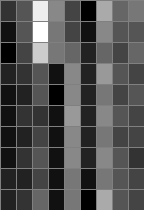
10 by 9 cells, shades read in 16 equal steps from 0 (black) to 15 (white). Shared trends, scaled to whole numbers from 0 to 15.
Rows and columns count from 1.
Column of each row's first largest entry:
3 3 3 7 5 5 5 5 5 7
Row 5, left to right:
1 2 5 0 8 2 7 4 5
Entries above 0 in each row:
8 9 8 9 8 9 9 9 9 8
